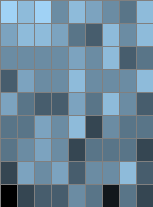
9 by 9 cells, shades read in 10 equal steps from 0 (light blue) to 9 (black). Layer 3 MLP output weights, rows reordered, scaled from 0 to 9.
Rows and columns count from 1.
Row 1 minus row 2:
-2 0 -1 1 -3 -3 2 1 0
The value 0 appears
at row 1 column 1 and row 1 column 3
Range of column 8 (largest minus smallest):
4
